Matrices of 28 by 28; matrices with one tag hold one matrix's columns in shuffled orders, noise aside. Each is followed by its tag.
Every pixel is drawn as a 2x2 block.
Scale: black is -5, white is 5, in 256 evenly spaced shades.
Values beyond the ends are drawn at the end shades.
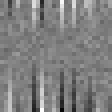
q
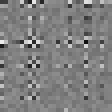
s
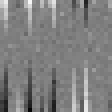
q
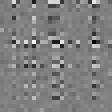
s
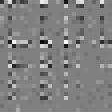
s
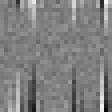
q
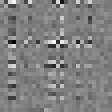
s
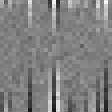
q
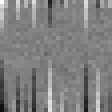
q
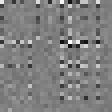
s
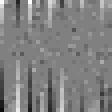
q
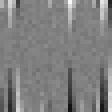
q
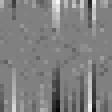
q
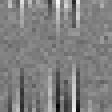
q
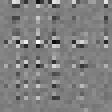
s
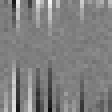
q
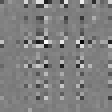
s
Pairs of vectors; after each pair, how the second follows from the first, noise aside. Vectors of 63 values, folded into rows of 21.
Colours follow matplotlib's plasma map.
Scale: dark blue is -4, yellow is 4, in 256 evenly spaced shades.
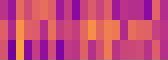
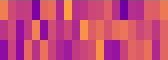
shuffled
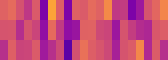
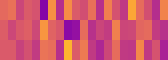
sign-scrambled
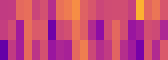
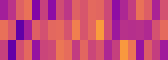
shuffled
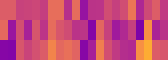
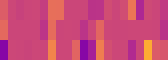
partly zeroed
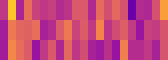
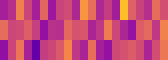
shuffled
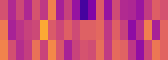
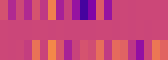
partly zeroed
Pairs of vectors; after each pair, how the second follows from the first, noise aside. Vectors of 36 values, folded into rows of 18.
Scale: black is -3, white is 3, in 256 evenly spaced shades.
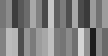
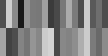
wrapped around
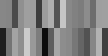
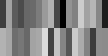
reversed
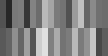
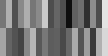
wrapped around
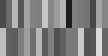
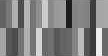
copied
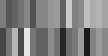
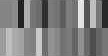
reversed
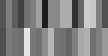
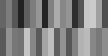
copied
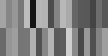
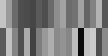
wrapped around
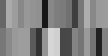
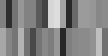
reversed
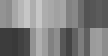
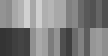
copied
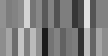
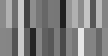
reversed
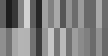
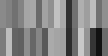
reversed
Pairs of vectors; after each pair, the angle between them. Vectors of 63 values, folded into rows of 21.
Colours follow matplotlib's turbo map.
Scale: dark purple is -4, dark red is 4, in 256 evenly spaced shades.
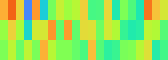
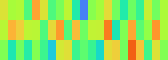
orthogonal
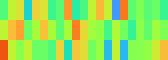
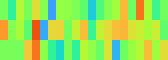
orthogonal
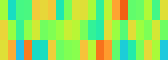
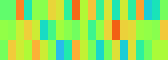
orthogonal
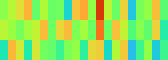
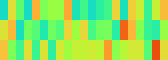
partly opposed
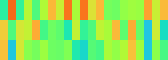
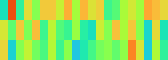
nearly parallel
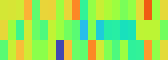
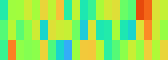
partly aligned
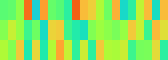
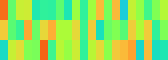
orthogonal
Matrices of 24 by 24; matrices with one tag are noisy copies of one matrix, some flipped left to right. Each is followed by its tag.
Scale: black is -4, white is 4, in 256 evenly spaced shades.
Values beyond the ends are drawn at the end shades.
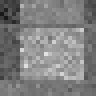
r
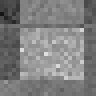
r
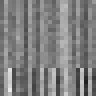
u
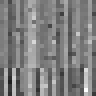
u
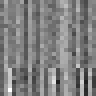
u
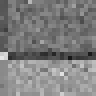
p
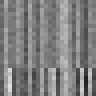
u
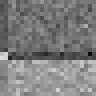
p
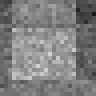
r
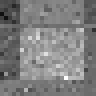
r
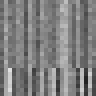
u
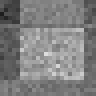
r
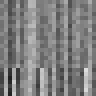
u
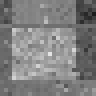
r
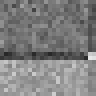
p
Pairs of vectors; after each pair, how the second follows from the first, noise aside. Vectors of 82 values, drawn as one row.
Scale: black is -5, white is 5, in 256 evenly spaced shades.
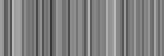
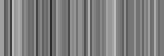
copied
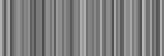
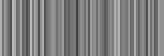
wrapped around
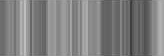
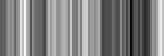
scaled up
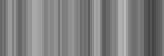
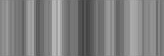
wrapped around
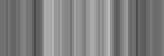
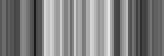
scaled up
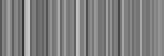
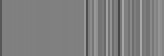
partly zeroed
